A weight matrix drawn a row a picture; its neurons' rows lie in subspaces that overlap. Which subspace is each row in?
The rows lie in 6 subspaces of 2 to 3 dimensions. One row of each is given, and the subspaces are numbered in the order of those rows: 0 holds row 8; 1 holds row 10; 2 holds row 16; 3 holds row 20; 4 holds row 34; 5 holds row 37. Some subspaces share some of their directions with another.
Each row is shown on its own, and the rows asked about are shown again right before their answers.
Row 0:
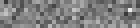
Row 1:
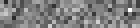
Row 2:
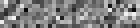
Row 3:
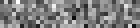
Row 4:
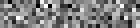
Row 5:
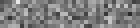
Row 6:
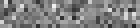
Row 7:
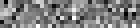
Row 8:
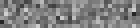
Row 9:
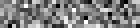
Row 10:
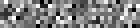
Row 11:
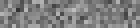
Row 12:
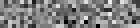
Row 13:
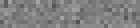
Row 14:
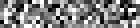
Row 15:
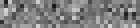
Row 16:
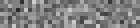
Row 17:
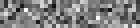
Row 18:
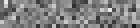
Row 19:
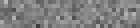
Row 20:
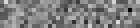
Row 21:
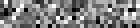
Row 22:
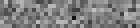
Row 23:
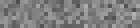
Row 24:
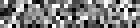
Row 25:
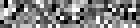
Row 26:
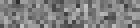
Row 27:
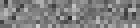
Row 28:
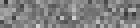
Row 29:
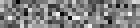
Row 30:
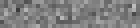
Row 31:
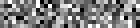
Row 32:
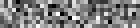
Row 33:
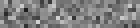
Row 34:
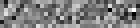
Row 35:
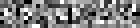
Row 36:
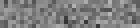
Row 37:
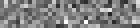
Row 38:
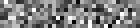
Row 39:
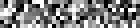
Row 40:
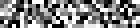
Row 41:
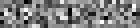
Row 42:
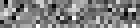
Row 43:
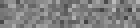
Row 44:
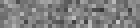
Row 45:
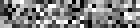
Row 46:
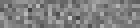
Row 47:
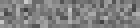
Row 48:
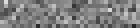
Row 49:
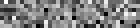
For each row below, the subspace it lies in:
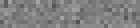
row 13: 1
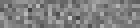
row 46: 4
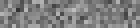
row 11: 2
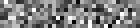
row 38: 3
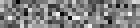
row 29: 4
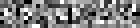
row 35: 0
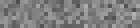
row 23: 4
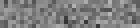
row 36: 2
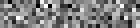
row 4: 1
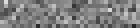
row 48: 5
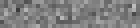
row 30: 0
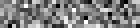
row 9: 5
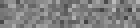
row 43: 3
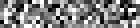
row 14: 5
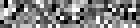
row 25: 1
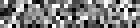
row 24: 5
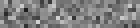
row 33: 5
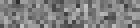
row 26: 4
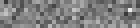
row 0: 3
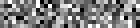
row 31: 1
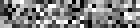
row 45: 3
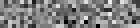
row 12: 2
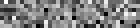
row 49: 2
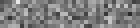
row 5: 4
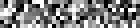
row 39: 5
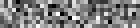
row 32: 4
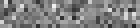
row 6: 1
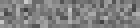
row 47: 0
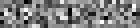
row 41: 0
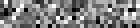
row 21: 3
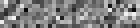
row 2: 4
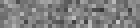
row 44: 3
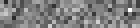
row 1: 3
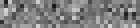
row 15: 1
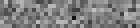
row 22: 3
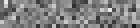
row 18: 5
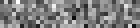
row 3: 4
